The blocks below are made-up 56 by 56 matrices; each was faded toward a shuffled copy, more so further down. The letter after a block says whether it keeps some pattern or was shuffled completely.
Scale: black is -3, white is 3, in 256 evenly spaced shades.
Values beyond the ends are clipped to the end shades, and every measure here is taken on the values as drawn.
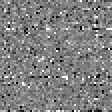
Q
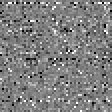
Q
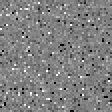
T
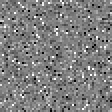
T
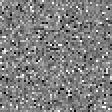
T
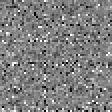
Q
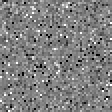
T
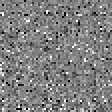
Q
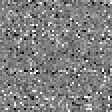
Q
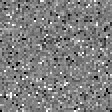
T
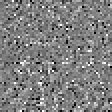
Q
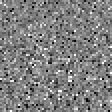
T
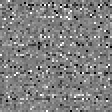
Q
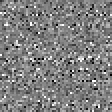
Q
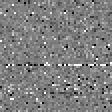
Q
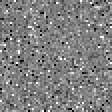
T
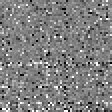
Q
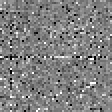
Q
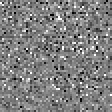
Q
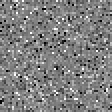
T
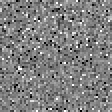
T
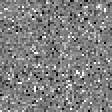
T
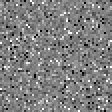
T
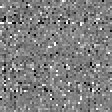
Q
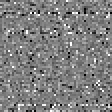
Q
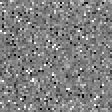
T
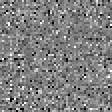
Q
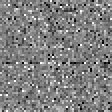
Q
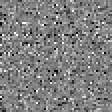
Q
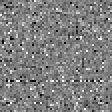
Q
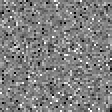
T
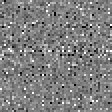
Q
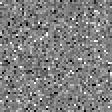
T
